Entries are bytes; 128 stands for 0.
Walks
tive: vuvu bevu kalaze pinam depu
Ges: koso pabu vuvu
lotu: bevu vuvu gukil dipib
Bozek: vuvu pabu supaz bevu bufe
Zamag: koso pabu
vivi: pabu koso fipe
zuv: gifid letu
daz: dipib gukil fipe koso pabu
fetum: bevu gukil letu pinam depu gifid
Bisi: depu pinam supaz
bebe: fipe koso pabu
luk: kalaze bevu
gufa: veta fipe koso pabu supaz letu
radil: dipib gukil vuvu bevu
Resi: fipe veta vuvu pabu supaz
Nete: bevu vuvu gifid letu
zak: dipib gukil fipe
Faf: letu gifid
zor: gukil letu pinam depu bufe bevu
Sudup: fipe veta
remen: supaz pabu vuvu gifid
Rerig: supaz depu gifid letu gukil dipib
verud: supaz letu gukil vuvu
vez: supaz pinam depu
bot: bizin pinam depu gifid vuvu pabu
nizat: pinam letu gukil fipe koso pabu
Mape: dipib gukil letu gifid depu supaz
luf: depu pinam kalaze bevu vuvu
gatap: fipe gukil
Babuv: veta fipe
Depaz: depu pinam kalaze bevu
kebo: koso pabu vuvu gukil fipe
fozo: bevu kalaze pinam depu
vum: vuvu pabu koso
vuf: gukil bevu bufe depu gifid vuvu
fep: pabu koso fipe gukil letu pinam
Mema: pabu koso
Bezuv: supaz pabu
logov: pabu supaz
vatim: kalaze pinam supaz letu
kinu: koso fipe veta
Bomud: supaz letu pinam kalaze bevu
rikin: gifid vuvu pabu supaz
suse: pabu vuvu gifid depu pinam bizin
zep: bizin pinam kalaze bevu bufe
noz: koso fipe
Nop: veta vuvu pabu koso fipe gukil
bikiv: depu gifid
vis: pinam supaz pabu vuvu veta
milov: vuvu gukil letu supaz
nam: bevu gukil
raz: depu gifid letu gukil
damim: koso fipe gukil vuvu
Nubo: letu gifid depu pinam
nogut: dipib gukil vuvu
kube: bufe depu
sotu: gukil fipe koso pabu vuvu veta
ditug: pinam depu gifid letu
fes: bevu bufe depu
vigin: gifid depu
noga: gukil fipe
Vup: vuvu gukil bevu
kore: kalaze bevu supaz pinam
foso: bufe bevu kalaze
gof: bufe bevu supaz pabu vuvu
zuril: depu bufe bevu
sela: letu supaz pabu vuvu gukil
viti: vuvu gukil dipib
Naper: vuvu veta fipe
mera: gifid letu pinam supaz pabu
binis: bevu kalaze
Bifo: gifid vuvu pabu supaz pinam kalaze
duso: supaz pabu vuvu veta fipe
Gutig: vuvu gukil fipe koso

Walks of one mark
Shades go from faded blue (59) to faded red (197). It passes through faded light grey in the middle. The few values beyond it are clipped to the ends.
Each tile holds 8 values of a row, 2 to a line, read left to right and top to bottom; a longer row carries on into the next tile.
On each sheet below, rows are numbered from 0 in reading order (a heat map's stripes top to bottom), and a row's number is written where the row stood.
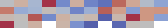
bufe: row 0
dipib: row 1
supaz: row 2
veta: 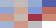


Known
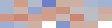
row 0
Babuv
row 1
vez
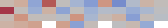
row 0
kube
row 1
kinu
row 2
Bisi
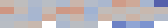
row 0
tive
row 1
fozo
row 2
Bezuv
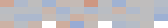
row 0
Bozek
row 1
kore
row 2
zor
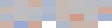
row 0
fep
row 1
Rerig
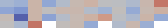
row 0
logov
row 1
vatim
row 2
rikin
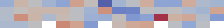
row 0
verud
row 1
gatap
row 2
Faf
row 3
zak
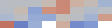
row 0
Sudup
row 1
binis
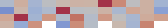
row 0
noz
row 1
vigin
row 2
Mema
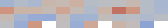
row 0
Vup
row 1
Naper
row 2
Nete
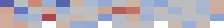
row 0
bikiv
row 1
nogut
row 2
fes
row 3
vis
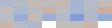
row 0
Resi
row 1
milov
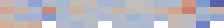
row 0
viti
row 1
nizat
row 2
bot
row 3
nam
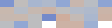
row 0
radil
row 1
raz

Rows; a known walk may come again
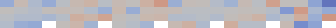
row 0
daz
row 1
vatim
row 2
Bifo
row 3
vuf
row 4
gof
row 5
Zamag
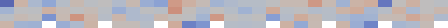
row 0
nogut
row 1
Bomud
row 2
sela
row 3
binis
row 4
Mape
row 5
kore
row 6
bebe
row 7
duso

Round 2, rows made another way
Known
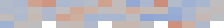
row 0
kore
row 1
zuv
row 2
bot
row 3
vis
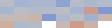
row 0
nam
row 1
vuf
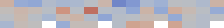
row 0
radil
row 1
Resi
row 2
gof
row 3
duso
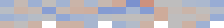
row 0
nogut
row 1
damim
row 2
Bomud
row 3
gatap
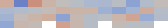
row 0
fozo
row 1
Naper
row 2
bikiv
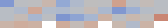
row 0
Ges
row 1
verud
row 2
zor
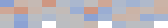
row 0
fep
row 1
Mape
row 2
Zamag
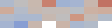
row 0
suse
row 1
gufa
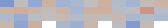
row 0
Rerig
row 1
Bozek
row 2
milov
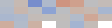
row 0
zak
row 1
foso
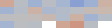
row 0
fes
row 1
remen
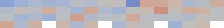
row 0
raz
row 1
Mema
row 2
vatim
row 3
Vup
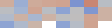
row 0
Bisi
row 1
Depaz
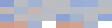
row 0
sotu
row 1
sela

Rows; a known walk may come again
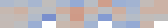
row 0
Nop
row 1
Nete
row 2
Bozek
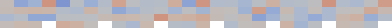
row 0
bot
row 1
vivi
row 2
zuril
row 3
luk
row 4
Mape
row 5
Nubo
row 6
ditug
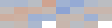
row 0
zuv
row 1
Faf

